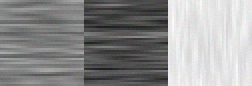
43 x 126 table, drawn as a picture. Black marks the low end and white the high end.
It is made of 1 by 3 panels. Panel 1,1: middling, streaked across. Panel 1,2: low, streaked across. Panel 1,3: very high, streaked downward, faint in contrast.
